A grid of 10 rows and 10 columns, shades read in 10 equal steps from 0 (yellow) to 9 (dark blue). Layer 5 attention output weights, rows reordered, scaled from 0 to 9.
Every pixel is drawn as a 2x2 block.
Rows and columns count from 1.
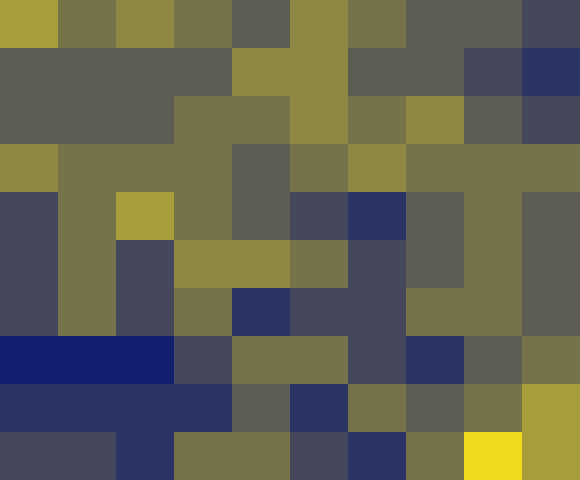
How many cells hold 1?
0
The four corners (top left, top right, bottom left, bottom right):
3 7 7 3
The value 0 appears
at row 10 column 9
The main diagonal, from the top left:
3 6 6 5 6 5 7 8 5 3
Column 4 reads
5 6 5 5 5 4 5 7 8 5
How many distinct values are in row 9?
4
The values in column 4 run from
4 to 8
